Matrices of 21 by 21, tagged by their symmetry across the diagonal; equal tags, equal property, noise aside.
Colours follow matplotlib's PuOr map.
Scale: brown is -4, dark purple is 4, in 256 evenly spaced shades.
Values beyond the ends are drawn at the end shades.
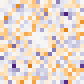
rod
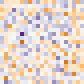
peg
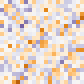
rod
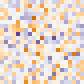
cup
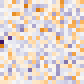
peg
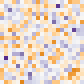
rod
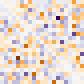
cup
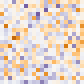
cup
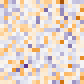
peg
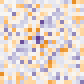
rod
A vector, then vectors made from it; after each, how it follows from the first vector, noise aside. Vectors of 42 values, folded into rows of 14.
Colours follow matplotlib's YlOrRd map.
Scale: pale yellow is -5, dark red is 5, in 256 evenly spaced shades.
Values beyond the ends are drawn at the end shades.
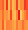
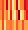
scaled up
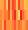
negated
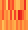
sign-scrambled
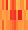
sign-scrambled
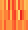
negated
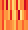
scaled up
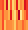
scaled up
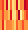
scaled up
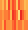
negated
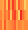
negated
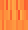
shrunk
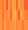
shrunk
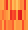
sign-scrambled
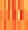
negated
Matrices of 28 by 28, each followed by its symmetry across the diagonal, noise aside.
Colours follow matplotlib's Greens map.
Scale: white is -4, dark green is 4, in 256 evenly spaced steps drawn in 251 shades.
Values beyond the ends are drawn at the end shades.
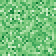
symmetric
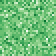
neither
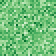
symmetric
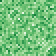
symmetric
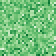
antisymmetric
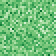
neither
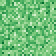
symmetric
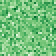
antisymmetric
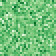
antisymmetric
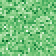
neither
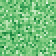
antisymmetric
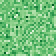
symmetric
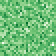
neither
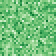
antisymmetric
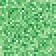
symmetric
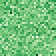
neither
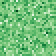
neither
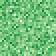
symmetric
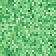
neither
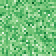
antisymmetric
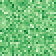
antisymmetric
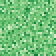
antisymmetric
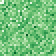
symmetric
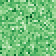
neither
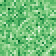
symmetric
